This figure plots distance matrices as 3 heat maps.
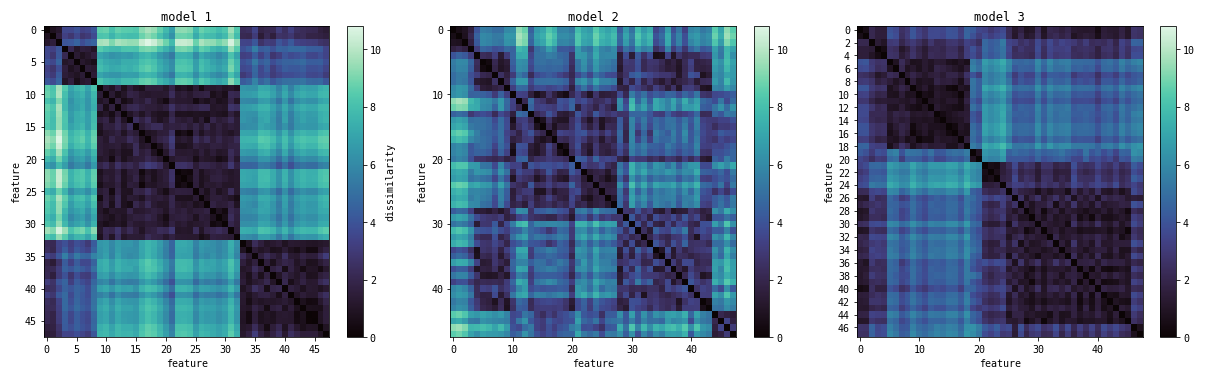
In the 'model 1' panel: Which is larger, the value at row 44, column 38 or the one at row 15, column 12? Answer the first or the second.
the second
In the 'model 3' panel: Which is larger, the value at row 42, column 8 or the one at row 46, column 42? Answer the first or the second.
the first
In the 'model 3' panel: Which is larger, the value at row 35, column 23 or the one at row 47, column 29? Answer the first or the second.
the second
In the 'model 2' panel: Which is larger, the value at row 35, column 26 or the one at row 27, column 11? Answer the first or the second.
the first
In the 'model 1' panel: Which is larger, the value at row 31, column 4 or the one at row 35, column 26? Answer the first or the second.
the first
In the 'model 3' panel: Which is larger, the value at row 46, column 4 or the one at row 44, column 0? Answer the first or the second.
the first
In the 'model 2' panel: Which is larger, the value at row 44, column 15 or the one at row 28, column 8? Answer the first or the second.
the first
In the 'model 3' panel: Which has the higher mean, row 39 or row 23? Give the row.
23
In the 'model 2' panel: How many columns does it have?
48
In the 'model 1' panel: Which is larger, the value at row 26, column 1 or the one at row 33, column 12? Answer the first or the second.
the first
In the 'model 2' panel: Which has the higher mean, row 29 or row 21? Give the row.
21
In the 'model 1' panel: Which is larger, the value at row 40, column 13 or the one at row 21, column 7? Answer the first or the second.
the first
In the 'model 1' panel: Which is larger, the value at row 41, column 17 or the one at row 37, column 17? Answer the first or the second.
the second
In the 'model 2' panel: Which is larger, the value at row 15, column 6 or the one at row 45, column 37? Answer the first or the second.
the second
